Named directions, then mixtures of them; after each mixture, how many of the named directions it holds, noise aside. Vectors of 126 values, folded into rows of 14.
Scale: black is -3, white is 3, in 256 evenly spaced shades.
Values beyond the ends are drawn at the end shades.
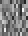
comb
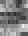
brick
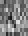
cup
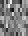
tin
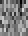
three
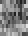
two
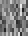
two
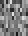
one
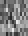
one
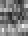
two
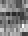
one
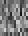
two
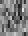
three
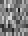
two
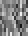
three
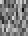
three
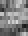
one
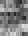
one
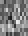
one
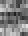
one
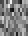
one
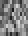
two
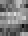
one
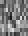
one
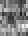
three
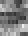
one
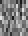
two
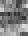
one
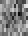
two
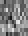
one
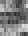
one
